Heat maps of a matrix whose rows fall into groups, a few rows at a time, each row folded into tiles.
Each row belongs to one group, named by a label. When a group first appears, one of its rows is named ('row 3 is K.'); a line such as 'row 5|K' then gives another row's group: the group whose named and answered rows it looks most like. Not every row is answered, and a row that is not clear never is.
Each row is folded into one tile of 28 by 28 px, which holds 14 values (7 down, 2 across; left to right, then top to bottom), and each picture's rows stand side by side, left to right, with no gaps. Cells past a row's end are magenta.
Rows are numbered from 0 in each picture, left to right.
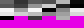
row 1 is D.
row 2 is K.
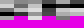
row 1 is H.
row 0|H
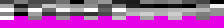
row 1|D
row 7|D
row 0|H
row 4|K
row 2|D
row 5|K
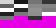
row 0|D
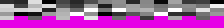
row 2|K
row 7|D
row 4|D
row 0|H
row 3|H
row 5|K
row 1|D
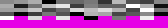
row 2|H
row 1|D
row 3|K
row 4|D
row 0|H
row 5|H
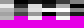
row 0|H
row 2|H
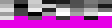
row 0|H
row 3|K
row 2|K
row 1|D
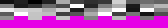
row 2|D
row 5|D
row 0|K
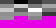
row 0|D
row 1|D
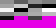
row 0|D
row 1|K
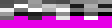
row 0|D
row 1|D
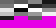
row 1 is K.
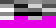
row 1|H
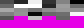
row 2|K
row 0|D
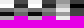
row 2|H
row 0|H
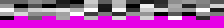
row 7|D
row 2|K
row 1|K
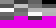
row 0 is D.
